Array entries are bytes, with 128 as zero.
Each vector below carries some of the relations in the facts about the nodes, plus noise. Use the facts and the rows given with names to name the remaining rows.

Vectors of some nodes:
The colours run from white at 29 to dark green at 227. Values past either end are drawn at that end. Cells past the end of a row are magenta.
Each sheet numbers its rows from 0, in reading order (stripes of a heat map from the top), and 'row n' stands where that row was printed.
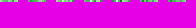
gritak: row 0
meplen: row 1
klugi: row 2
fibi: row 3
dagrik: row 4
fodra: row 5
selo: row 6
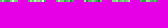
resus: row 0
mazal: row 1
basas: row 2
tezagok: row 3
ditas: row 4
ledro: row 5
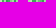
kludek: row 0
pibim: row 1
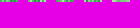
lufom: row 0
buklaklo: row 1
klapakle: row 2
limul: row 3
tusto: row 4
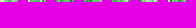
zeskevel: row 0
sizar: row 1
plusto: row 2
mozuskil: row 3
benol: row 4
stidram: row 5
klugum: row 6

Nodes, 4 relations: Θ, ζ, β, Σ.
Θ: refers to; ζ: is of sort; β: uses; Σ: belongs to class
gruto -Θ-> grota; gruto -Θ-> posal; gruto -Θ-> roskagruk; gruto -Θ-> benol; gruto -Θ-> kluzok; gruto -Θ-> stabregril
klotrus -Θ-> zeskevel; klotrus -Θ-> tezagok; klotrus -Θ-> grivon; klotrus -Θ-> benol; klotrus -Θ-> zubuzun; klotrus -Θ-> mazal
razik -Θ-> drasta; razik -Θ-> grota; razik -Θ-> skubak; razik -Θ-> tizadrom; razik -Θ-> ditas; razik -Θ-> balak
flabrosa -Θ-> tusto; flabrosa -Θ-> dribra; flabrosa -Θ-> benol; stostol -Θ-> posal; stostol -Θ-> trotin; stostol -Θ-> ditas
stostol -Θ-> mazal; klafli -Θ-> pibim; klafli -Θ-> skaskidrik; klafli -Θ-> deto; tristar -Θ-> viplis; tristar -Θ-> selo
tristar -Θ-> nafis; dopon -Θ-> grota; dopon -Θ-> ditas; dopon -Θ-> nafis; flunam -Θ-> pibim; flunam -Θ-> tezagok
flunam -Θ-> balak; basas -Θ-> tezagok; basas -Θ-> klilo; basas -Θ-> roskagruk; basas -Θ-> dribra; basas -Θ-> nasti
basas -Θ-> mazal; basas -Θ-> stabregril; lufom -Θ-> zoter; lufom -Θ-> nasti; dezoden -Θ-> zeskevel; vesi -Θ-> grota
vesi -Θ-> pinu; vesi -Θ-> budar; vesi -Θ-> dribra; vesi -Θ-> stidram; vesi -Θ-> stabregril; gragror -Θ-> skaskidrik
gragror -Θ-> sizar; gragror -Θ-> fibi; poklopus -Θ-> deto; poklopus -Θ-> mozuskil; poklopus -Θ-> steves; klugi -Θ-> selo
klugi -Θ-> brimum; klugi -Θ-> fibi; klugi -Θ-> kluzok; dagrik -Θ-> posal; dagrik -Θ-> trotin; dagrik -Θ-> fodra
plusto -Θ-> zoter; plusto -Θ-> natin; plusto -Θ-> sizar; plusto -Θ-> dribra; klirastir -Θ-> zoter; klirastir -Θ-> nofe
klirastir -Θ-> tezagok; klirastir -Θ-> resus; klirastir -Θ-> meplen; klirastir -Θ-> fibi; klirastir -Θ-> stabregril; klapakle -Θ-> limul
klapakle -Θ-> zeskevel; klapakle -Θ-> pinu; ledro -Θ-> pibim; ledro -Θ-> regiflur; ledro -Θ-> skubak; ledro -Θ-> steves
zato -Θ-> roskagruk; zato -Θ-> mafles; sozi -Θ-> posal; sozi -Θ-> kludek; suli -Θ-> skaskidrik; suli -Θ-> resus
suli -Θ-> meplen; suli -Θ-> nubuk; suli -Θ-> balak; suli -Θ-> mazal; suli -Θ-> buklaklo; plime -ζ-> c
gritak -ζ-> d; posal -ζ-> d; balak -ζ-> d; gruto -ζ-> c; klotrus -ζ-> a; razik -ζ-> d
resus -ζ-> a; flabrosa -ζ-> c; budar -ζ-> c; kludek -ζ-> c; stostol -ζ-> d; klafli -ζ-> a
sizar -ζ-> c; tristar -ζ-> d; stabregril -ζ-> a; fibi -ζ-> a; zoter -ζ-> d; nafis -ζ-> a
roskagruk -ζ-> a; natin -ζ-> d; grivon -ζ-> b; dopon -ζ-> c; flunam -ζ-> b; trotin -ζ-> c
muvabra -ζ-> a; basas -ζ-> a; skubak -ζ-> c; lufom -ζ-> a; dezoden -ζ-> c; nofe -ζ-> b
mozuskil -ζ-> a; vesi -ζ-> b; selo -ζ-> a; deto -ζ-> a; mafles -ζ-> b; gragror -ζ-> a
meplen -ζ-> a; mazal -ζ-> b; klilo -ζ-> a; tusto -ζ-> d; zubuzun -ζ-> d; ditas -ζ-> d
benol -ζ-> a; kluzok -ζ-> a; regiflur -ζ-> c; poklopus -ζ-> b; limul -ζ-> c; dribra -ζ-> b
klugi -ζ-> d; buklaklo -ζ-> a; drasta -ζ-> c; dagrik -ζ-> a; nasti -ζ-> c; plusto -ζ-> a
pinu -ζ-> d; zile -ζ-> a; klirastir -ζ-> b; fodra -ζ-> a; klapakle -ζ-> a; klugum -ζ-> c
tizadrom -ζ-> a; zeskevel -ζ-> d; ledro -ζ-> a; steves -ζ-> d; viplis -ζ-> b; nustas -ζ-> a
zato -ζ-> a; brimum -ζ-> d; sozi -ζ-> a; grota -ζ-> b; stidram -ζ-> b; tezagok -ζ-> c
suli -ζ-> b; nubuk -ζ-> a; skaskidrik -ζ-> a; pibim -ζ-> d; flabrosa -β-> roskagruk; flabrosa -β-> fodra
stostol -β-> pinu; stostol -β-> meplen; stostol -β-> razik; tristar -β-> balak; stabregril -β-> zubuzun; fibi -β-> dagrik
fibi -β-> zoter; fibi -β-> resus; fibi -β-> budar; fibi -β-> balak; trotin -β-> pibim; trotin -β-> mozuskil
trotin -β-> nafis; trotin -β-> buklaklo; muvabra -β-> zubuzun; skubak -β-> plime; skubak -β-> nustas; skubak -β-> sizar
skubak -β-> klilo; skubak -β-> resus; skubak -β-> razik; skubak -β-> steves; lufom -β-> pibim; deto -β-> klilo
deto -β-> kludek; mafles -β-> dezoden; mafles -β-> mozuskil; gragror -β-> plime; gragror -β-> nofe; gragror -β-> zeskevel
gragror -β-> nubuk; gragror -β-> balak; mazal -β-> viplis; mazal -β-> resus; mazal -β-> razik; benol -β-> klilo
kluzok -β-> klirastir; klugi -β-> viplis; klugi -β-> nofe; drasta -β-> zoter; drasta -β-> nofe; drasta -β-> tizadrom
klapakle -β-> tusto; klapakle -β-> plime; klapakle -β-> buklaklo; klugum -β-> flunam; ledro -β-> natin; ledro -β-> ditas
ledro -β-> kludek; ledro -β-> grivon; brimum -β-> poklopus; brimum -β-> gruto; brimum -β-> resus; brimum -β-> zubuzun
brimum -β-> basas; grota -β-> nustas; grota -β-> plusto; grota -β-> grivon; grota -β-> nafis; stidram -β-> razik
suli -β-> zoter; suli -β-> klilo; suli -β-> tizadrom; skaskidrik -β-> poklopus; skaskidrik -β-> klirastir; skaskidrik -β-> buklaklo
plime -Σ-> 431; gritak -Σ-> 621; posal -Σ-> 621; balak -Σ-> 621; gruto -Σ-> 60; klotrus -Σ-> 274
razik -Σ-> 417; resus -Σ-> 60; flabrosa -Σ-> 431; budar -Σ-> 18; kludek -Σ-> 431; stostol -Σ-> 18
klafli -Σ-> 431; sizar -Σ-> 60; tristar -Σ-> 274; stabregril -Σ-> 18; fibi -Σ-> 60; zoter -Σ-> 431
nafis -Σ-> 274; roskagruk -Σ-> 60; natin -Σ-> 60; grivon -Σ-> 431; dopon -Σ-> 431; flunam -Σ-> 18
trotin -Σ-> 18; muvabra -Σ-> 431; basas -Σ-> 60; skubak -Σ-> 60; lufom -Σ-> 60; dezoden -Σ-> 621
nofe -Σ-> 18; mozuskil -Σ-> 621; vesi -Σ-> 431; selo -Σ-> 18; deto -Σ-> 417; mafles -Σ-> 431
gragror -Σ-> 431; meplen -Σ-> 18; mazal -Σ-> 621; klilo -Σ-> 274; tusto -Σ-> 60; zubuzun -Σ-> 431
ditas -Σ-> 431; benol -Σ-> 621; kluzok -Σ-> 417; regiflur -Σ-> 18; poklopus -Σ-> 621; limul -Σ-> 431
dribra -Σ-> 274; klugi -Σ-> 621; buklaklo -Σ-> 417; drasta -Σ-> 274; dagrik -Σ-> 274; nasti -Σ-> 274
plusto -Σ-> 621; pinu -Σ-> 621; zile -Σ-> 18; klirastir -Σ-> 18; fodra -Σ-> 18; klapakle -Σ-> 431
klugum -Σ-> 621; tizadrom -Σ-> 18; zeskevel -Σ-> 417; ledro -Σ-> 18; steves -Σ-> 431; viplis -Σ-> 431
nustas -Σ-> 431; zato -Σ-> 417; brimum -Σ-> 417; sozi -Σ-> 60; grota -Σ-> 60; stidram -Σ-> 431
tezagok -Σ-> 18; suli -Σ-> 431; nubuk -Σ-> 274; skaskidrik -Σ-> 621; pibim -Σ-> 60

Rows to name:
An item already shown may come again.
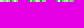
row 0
brimum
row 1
dribra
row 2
poklopus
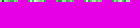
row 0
trotin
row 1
suli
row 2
skaskidrik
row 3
poklopus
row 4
mafles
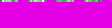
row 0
vesi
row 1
mazal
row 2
nustas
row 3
basas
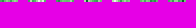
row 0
muvabra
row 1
nofe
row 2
stabregril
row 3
trotin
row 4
razik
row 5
lufom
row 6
klafli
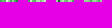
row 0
gragror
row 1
grivon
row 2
drasta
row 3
zubuzun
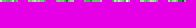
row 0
sizar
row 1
tristar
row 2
kluzok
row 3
mozuskil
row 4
grota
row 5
balak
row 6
flabrosa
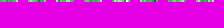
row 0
roskagruk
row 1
zato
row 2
budar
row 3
roskagruk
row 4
grota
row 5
dezoden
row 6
benol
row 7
buklaklo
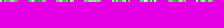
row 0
budar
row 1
sozi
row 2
posal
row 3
tristar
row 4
plime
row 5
stostol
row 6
resus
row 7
skubak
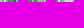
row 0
dopon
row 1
nafis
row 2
viplis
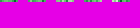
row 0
klotrus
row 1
plusto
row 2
deto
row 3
fodra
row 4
gruto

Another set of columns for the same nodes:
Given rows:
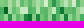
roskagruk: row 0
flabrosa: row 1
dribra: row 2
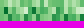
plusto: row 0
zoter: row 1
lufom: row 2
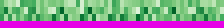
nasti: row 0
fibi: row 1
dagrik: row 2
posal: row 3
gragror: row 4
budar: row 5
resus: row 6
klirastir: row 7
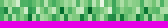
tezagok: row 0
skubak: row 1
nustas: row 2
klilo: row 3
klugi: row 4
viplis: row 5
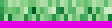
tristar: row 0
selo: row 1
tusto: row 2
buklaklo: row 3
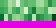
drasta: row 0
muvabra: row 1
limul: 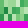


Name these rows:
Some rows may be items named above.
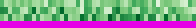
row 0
pibim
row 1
kludek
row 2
dagrik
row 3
skaskidrik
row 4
stabregril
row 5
suli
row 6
klotrus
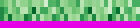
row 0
grota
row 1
kludek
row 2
razik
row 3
sozi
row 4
sizar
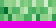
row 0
nofe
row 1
zeskevel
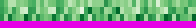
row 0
skaskidrik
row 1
fibi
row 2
ledro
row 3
zubuzun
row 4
sozi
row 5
benol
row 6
brimum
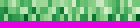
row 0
stabregril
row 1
poklopus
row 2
gruto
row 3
klapakle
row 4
deto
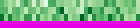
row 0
flabrosa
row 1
dezoden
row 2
sozi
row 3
zubuzun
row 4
razik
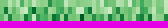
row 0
zato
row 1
zubuzun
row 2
kluzok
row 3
basas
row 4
vesi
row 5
stostol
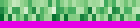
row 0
trotin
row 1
klafli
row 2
mafles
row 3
dopon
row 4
pibim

